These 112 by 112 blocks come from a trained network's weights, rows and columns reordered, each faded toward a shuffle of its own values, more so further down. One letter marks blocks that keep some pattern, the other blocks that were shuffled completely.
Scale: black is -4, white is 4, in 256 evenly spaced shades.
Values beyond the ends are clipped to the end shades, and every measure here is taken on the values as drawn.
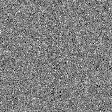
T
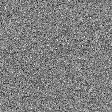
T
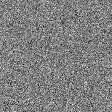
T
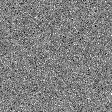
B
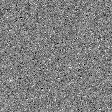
B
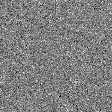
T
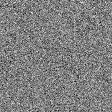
T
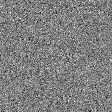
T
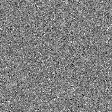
T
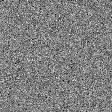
B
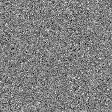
T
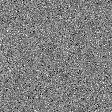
B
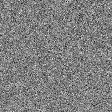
T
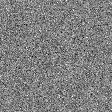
B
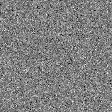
T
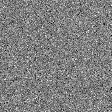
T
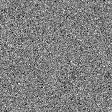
T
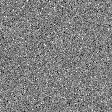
B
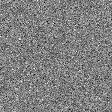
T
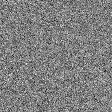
B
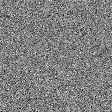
T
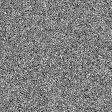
B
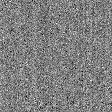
T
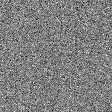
B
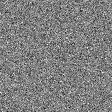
B
